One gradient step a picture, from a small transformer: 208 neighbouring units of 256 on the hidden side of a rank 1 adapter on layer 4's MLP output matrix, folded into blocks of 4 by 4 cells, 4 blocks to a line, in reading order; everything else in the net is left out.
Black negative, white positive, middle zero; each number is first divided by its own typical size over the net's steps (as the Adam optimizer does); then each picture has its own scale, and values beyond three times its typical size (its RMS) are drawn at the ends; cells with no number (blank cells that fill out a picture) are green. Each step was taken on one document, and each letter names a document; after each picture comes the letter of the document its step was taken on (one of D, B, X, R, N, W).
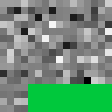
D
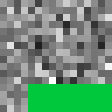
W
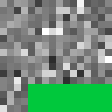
W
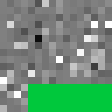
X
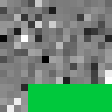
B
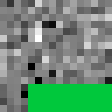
B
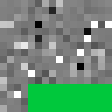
X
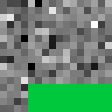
B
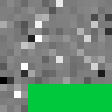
X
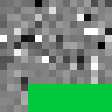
B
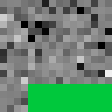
B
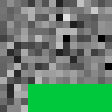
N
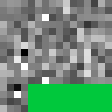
N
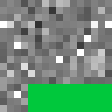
X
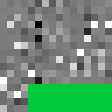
X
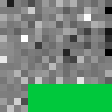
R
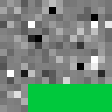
X
